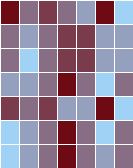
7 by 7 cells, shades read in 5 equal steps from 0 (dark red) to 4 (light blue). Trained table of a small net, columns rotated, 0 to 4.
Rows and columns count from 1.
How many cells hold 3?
13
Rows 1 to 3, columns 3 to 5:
1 2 3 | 2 1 1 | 2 1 1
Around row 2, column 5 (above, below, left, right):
3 1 1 3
